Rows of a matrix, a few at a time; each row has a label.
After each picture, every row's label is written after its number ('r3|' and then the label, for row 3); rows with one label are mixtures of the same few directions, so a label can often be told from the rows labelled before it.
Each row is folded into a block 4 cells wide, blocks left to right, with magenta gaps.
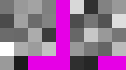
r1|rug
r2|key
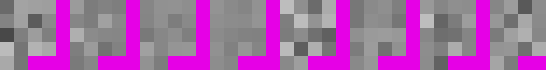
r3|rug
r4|rug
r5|rug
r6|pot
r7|pot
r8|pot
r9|pot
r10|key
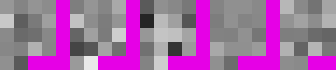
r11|pot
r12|rug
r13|pot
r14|rug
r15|pot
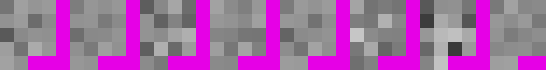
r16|rug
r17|rug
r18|pot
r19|pot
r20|rug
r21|rug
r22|pot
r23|key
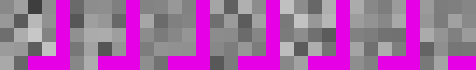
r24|key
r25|pot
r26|pot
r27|key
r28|pot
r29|pot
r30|rug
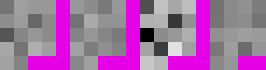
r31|rug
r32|pot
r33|rug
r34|pot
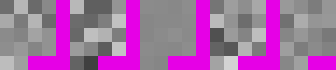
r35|key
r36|key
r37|key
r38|rug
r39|pot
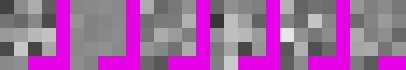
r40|pot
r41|pot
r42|key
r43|pot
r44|rug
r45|rug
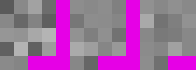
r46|pot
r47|rug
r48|pot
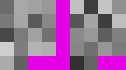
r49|rug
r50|key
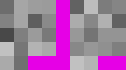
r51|rug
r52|key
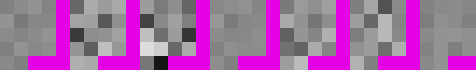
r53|pot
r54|rug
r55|rug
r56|pot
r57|rug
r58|key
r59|pot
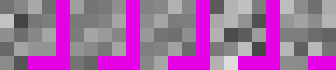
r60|pot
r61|key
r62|key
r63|key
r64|pot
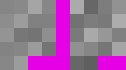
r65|key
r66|key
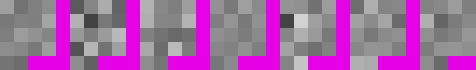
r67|key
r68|pot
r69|pot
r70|key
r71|pot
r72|key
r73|pot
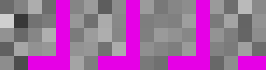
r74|pot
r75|key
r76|key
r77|key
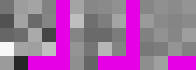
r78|rug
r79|pot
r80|rug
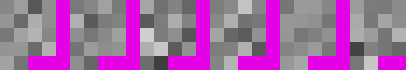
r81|key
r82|pot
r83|rug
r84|key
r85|key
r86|rug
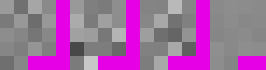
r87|key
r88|rug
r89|key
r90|rug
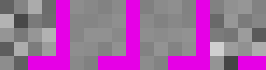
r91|pot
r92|key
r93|pot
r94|rug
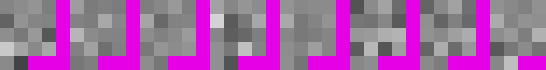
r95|rug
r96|rug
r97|pot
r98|pot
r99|pot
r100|pot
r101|pot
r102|rug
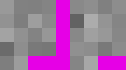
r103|rug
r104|pot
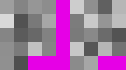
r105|pot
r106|pot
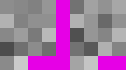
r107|rug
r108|rug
